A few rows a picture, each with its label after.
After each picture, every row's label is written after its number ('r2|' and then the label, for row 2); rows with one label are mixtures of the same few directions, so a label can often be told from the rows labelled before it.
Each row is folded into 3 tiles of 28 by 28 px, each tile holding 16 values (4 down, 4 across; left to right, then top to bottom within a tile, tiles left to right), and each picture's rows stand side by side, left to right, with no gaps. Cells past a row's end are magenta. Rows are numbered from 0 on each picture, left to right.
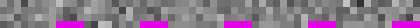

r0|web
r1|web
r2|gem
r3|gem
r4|gem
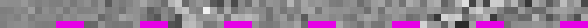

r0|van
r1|web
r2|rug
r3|gem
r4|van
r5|van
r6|gem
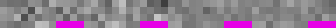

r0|van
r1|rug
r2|rug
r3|rug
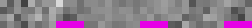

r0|web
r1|rug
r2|web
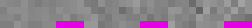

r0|rug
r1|rug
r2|van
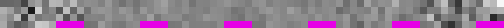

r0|van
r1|rug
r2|web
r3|rug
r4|web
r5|rug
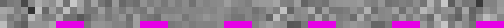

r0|van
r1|gem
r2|web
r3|van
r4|van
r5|web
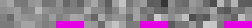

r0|rug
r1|rug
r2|van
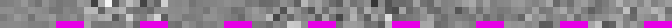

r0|gem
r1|gem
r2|web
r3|van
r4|gem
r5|rug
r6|van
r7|web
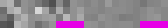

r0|rug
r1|web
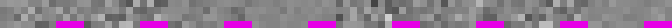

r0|van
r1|van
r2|web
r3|van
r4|gem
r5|web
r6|van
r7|web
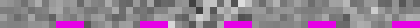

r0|gem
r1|van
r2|van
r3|gem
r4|rug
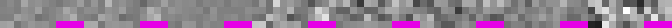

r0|web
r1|web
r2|web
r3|web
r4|gem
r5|rug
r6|web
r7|rug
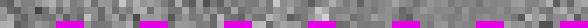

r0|rug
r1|gem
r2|gem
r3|web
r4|web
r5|web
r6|van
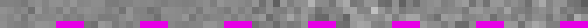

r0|van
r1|web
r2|van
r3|web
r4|rug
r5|van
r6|rug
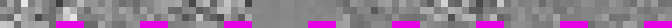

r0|web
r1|rug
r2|gem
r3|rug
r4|rug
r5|gem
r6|gem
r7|van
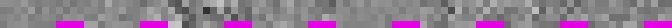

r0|van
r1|web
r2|rug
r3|rug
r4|gem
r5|van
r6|van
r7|van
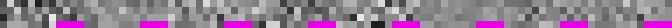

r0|gem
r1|rug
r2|gem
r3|web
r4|van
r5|web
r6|van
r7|gem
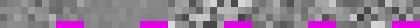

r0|gem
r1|web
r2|van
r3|rug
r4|van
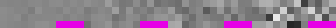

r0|van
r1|van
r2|rug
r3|van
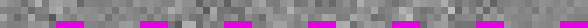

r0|gem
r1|van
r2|web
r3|rug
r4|web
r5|van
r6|van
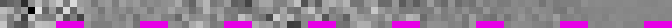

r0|van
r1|gem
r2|rug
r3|van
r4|rug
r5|gem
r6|gem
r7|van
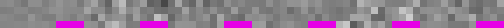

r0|gem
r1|rug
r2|gem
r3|rug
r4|web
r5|gem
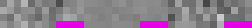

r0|web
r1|gem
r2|gem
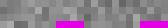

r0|web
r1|gem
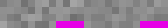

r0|van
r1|van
